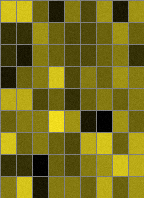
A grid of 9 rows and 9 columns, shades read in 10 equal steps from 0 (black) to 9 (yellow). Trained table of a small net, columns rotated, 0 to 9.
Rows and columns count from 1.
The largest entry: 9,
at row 6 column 4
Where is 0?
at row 6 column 7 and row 8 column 3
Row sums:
42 34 29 41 41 40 50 37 45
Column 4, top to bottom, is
1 4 4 8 4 9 4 4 5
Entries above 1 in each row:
7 9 8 8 9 7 9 8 8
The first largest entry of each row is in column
1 3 3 4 1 4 1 8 2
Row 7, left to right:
8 4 5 4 3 7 8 4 7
